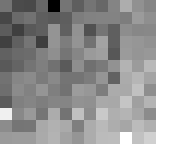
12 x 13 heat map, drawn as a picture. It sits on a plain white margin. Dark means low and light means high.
The field climbs toward the bottom right. The middle left is the calmest part. Neither half mirrors the other. The bottom right is the ninth with the highest average.
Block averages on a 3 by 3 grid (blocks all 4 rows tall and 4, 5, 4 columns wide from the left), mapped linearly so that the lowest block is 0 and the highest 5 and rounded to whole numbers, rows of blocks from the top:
013 / 224 / 345
